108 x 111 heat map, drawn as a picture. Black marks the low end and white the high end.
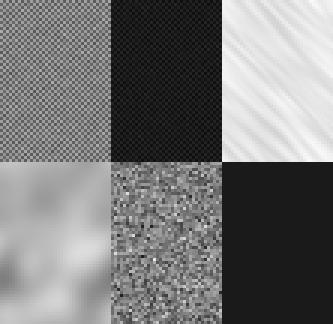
The table splits into 2 rows of 3 panels. Panel 1,1: middling, checkered, strong in contrast. Panel 1,2: very low, checkered, faint in contrast. Panel 1,3: very high, slanting down to the right, faint in contrast. Panel 2,1: high, smooth. Panel 2,2: middling, fine-grained, strong in contrast. Panel 2,3: very low, flat.
